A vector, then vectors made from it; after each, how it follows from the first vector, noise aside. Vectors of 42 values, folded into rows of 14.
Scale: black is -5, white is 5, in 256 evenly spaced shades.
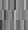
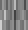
negated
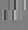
partly zeroed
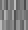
negated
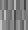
negated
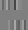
partly zeroed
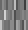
negated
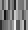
scaled up
